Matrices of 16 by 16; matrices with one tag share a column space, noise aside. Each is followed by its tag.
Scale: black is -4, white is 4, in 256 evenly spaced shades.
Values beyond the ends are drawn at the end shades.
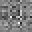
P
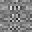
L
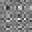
L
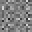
L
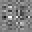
P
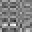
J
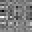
P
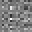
L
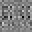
P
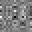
P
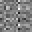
L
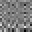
J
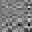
J
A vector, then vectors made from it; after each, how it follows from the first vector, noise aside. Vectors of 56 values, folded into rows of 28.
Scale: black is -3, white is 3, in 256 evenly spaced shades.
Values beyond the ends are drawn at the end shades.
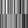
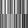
copied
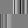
partly zeroed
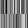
sign-scrambled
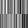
copied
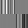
partly zeroed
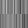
shrunk
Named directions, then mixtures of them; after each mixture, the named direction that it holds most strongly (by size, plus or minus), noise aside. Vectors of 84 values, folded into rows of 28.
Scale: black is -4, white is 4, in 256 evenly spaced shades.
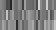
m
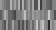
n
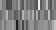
m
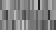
n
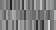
n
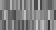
n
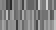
m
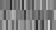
n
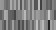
n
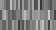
n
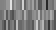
m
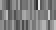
n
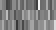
m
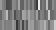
m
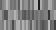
n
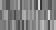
n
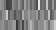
m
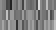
m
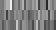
m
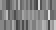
n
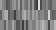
n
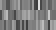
n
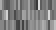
n
